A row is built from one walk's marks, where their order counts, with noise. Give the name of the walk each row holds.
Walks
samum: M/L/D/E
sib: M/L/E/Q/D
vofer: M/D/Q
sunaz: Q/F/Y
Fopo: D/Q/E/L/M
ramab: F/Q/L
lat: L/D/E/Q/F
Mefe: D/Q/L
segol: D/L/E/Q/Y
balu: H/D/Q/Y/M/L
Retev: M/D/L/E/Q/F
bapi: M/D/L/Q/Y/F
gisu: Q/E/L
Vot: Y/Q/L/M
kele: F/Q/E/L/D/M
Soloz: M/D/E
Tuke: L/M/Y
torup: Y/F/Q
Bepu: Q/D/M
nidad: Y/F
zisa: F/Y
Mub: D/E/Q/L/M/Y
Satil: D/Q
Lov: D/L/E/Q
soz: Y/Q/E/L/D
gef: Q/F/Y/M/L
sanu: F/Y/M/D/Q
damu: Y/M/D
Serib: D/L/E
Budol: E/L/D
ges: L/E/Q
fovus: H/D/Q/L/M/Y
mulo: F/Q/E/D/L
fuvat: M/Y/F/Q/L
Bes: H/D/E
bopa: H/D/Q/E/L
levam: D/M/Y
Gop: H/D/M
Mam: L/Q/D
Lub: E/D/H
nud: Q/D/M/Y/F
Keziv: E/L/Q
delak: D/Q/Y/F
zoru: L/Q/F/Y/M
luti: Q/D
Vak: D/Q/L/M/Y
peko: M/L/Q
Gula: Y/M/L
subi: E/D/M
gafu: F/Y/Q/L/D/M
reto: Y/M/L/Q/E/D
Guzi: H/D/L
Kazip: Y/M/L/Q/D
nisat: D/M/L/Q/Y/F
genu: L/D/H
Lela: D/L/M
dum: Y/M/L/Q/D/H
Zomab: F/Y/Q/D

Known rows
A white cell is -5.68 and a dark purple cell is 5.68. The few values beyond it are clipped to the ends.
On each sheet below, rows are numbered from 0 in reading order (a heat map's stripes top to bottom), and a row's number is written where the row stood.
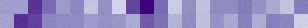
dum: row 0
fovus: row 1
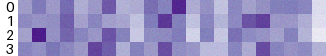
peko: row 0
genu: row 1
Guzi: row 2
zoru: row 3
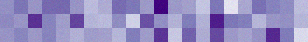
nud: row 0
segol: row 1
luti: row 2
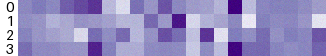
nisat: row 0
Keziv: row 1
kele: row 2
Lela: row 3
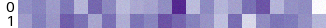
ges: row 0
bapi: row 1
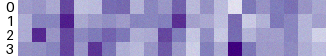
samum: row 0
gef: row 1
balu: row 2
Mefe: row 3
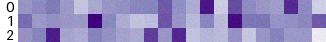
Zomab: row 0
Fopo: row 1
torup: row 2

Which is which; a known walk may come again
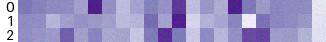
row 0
Satil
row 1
Keziv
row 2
genu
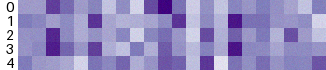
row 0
dum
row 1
Lov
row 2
soz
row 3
Vak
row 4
kele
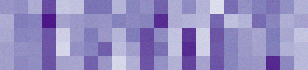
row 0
samum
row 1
gef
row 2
ramab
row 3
mulo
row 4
sib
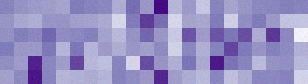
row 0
Bepu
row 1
Lub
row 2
Mam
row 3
Serib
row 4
segol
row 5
sunaz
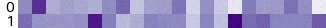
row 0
Bes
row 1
Lela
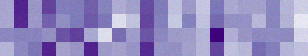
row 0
balu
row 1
bopa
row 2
delak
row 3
fuvat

